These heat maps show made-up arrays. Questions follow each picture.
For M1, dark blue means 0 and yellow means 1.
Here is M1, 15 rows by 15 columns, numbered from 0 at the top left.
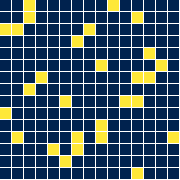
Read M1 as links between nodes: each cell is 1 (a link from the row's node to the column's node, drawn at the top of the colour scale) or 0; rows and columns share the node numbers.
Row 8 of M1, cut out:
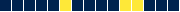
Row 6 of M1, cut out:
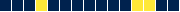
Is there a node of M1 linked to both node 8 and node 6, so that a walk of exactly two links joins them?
yes
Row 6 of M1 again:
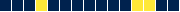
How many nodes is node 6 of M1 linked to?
3
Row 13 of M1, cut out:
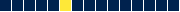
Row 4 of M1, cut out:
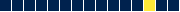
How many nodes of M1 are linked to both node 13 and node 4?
0
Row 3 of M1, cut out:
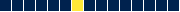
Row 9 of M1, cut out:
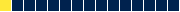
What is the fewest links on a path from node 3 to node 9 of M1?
6
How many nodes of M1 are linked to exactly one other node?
7
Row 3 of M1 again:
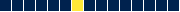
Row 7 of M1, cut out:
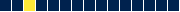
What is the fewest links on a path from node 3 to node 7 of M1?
5
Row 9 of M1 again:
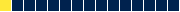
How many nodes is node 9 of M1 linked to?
1
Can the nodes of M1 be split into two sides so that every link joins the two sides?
yes
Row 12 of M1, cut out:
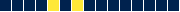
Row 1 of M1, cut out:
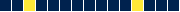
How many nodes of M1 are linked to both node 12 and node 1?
0
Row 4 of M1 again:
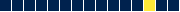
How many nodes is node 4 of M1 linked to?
1
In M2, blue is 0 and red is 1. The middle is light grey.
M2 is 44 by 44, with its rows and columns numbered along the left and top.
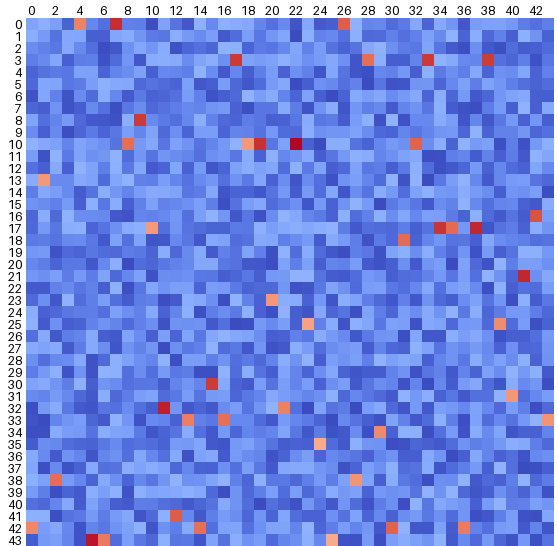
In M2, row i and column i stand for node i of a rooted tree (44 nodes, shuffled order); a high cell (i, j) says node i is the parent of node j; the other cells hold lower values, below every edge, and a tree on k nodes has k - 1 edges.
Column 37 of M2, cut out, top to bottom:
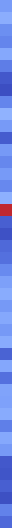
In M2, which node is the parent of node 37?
17
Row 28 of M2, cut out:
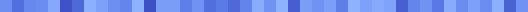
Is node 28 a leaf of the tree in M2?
yes
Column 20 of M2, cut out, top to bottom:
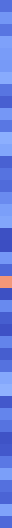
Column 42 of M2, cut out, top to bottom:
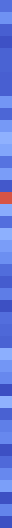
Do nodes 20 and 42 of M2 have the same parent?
no
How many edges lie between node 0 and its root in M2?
4
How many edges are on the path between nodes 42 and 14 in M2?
1
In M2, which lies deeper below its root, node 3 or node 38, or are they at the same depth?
node 38
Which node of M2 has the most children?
10
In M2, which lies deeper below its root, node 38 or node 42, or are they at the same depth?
node 42
